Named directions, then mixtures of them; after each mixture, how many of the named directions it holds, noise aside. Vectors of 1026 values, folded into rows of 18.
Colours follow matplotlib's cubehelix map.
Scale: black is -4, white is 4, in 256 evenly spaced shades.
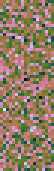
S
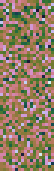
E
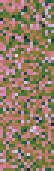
two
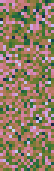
two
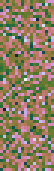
one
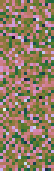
one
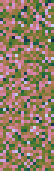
two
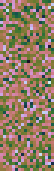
one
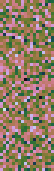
one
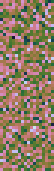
two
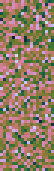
two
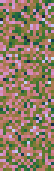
two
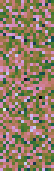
one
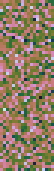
one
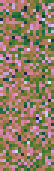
two
